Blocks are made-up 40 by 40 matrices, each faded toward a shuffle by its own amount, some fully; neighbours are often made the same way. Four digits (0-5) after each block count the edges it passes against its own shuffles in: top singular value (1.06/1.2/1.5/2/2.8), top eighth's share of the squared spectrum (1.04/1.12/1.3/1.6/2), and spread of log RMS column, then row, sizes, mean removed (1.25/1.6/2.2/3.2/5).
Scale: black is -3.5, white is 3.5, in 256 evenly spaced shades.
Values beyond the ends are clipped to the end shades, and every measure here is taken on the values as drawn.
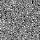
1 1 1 0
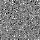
1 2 1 0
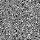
0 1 2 0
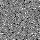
0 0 0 0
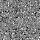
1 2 0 1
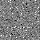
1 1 0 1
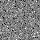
0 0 0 0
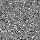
1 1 0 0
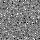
0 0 0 0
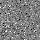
0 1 0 0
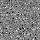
2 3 0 1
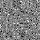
3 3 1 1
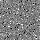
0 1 0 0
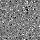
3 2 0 1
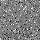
0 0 0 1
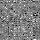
3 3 1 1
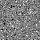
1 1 0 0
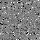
1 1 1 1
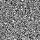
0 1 1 0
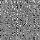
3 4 2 1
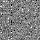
2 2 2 0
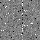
2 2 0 0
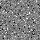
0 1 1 0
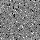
0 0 0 0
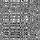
4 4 2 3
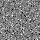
1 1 0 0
